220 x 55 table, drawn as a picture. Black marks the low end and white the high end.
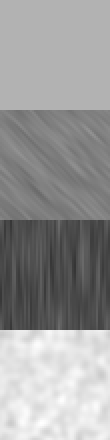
It is made of 4 by 1 panels. Panel 1,1: high, flat. Panel 2,1: middling, slanting down to the right, faint in contrast. Panel 3,1: low, streaked downward, faint in contrast. Panel 4,1: very high, blotchy, faint in contrast.
